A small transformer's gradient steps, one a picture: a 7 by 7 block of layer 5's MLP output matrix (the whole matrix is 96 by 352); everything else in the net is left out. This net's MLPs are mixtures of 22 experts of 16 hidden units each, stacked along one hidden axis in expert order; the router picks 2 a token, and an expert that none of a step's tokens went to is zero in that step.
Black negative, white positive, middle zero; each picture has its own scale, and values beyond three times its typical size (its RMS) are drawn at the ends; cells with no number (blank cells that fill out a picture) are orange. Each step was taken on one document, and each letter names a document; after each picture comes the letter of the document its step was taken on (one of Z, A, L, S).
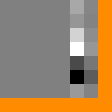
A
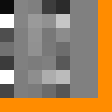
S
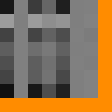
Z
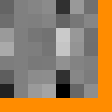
Z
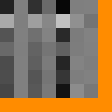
Z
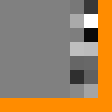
A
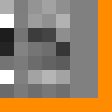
S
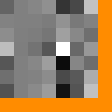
Z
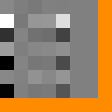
S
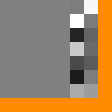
A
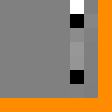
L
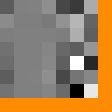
Z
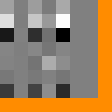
S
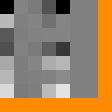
S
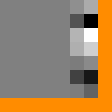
A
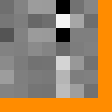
Z
